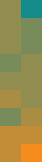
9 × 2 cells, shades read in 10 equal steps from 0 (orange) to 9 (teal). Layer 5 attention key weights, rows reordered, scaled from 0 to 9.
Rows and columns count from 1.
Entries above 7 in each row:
1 0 0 0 0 0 0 0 0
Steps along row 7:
down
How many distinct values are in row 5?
1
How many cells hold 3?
2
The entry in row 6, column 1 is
3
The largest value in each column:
5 9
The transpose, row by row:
4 4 4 5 4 3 5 2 2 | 9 5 5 4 4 4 3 2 0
